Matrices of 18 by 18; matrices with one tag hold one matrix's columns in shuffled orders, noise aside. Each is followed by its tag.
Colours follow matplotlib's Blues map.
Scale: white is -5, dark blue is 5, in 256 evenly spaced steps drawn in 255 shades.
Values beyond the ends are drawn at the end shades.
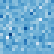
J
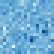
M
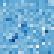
M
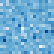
M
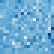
J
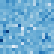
M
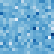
J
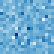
J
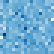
J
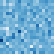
M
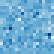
J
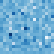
J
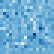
J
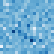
M
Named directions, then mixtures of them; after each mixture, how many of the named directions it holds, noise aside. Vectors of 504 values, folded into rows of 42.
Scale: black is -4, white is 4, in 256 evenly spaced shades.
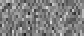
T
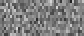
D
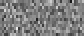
one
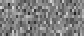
two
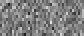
one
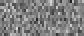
one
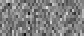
one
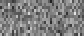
two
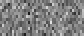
one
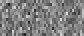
one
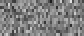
two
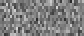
one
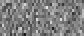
two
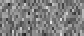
one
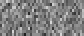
one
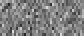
one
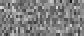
two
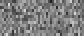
two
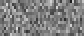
one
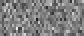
two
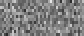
two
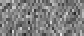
one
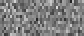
one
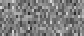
two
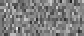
one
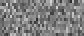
one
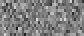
two
